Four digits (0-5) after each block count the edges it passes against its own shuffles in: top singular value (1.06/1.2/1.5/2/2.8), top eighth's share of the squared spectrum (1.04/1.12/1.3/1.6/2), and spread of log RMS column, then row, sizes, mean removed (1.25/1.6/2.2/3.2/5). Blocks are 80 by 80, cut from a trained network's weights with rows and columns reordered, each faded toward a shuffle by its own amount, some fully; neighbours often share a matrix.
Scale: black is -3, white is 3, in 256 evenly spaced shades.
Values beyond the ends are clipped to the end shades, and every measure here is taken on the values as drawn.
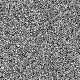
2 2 0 0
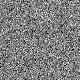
2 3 1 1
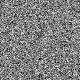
1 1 0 0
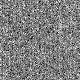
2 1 0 0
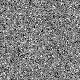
0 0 0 0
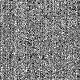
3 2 0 1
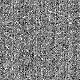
2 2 0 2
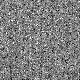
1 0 0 0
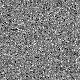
0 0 0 0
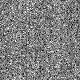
1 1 0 0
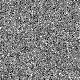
0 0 0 0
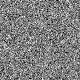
0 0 0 0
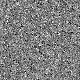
0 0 0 0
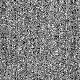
2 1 0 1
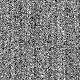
2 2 0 1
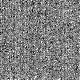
2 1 0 1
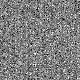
1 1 0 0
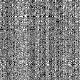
4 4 1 3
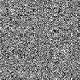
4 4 2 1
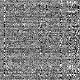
3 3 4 0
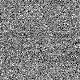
1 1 1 0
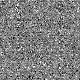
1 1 1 0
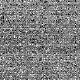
3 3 3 0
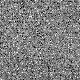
1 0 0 0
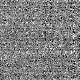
2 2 2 0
